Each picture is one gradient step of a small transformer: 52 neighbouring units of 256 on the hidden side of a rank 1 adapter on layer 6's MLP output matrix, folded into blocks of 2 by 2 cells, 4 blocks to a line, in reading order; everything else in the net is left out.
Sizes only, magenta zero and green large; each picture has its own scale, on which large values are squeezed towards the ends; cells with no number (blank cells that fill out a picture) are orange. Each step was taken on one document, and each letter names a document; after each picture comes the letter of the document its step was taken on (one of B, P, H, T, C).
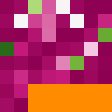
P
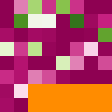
P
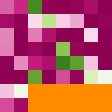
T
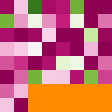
P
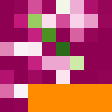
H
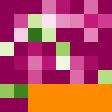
H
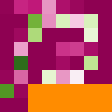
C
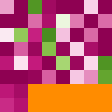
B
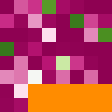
P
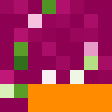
C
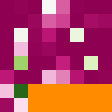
C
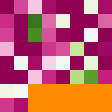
T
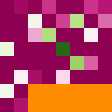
H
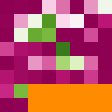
H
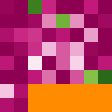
B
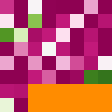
B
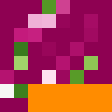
C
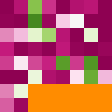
T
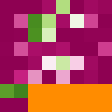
H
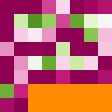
H
